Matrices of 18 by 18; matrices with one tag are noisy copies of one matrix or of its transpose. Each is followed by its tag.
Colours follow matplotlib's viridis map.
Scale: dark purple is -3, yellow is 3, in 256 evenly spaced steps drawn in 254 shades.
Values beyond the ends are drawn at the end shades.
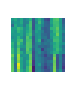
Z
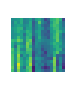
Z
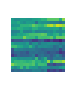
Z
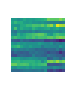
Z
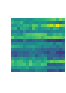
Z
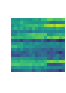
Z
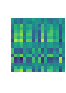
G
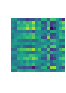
G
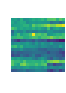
Z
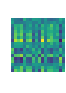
G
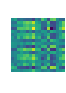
G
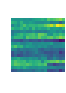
Z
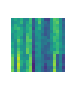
Z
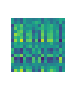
G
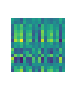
G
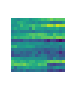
Z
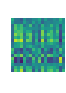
G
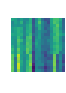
Z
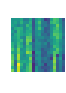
Z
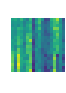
Z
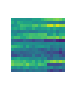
Z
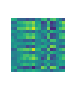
G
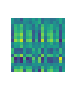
G
